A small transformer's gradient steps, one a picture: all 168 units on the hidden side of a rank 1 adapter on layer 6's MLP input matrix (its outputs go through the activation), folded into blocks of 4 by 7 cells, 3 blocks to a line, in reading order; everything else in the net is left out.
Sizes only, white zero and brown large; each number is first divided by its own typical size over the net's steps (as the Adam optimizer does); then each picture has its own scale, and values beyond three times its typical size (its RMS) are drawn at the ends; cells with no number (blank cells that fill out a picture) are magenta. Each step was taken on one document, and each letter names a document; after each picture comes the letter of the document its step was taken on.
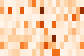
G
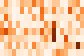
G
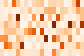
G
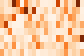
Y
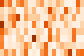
Y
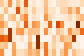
Y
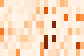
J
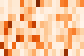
Y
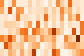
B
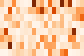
G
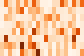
G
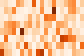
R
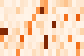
J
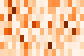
Y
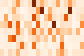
B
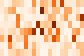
B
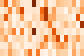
B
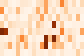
J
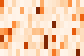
J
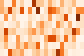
G
